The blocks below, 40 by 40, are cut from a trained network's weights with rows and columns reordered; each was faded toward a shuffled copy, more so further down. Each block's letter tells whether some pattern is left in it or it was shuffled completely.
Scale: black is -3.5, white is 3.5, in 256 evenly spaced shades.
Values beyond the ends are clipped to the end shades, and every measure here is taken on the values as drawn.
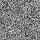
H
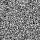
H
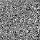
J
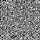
J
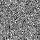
H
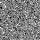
H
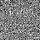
J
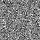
H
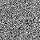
J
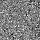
H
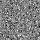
H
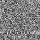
J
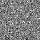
J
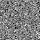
J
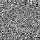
J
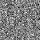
J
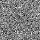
J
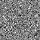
J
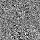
J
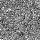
H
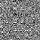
J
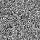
J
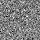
J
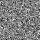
H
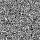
H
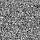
H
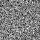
H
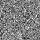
J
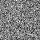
H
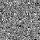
J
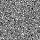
H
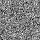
H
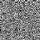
J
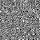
J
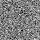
H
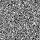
H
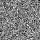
H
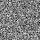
H
